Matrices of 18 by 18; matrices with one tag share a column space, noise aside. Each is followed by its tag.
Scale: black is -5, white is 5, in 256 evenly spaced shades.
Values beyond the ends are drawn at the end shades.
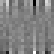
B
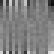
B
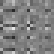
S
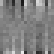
B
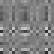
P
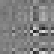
P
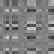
S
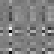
P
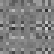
S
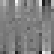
B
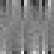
B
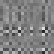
P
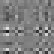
P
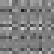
S
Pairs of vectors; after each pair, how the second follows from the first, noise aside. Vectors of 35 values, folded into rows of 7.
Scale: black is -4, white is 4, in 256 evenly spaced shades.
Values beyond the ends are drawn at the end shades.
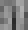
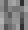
wrapped around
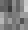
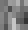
wrapped around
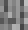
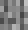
copied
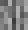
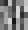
scaled up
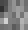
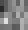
copied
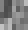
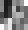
scaled up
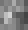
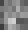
wrapped around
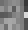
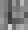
wrapped around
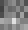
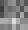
copied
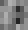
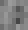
shrunk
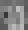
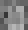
copied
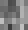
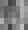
copied
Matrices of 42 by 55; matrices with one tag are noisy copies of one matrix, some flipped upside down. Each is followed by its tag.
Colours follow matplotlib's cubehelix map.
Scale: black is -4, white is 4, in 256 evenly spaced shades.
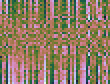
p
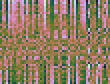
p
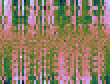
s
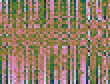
p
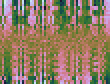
s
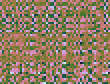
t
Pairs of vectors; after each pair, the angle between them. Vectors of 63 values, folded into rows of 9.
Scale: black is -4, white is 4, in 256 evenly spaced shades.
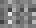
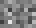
nearly parallel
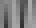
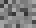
orthogonal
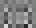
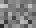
partly aligned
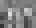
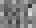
orthogonal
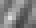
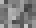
partly aligned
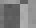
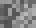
partly aligned
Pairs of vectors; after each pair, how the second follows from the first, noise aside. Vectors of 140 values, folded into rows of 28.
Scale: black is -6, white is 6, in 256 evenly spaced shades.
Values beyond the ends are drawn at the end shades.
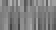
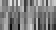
scaled up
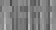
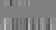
partly zeroed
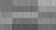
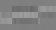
partly zeroed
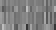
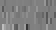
partly zeroed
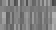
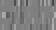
partly zeroed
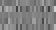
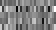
scaled up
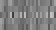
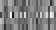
scaled up
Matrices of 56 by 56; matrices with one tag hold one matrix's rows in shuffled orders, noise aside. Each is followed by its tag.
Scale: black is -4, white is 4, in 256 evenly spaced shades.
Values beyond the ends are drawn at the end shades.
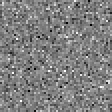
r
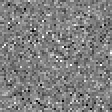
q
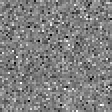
r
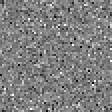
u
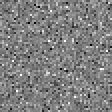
r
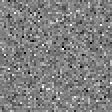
q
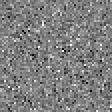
q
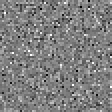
u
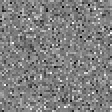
u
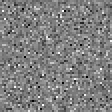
q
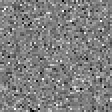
q
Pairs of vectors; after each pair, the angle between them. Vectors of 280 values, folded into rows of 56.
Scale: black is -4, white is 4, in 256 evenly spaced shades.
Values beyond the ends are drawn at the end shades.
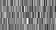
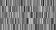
partly opposed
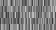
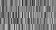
partly aligned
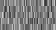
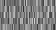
nearly opposite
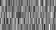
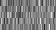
nearly parallel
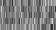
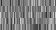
orthogonal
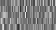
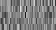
nearly opposite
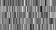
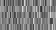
nearly parallel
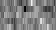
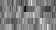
nearly parallel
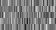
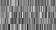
orthogonal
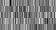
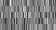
nearly opposite
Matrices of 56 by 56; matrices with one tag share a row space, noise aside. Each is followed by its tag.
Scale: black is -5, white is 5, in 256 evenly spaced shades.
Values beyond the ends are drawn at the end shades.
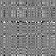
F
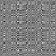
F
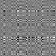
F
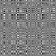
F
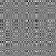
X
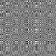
X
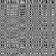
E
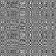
E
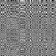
E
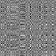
E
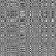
E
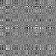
X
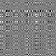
X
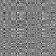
F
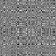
F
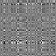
F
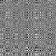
X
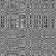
E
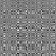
F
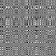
X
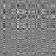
F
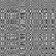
E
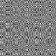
X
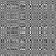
E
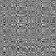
F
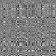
F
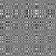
X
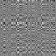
F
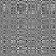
F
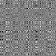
X
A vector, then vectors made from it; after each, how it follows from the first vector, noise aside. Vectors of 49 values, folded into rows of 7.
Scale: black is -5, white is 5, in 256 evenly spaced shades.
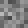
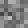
negated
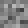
wrapped around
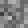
negated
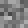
negated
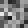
scaled up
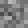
negated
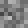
negated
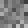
wrapped around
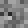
negated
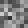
scaled up
